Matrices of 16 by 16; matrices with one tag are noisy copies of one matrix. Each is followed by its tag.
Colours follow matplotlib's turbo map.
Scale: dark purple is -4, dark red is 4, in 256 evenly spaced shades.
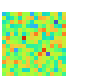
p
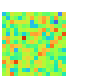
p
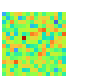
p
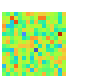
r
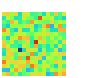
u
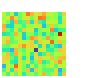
r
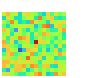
u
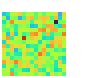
p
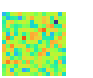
p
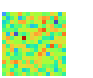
p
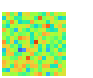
u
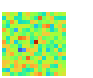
u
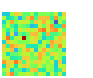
p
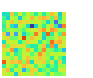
p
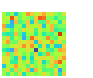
r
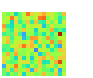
r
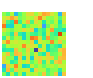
r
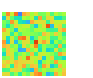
u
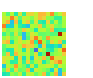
r
